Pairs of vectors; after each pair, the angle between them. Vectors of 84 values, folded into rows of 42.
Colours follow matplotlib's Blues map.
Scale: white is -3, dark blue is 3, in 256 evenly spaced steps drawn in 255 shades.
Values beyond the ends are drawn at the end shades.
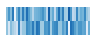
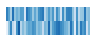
partly aligned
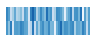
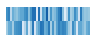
partly aligned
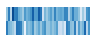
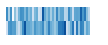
nearly opposite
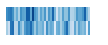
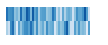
nearly parallel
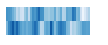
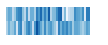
orthogonal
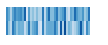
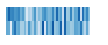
partly aligned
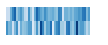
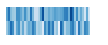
partly opposed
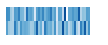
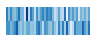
partly aligned
